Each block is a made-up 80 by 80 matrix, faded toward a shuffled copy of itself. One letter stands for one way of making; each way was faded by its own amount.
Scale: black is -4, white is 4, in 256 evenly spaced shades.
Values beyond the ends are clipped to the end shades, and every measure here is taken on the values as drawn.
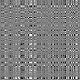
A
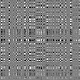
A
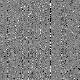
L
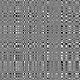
A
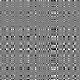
A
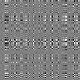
A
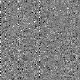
L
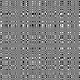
A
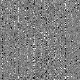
L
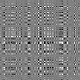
A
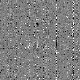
L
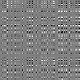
A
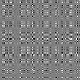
A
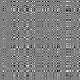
A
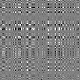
A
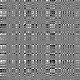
A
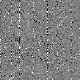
L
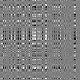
A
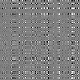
A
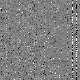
L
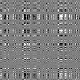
A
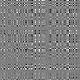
A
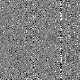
L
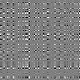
A
